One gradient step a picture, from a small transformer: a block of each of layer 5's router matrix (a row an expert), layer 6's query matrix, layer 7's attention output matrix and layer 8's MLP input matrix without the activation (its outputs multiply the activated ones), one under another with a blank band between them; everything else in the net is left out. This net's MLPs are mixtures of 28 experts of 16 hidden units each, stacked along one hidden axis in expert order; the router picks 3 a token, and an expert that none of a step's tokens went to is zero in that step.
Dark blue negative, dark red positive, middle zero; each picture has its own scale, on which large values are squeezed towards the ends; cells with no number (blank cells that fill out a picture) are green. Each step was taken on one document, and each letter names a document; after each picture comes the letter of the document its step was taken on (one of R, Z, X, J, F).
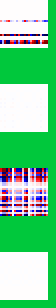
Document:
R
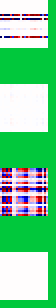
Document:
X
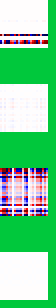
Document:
R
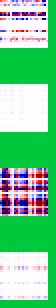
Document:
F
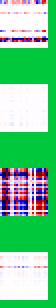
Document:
F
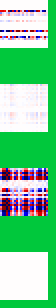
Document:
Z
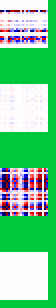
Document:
Z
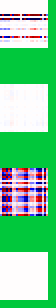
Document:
X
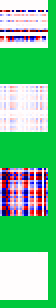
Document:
Z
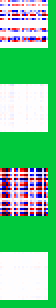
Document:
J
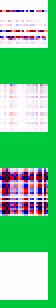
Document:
Z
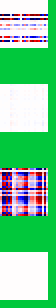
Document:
X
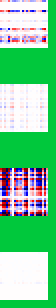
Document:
J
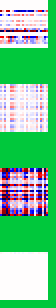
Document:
Z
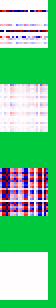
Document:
Z
